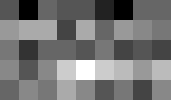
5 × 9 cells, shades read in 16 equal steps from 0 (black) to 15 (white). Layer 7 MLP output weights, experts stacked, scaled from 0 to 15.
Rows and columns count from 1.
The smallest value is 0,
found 2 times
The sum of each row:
35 73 47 91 63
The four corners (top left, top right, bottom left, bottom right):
5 6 6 8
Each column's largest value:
9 10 10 12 15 12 11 9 11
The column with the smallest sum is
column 2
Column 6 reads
2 6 7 12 5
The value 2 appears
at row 1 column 6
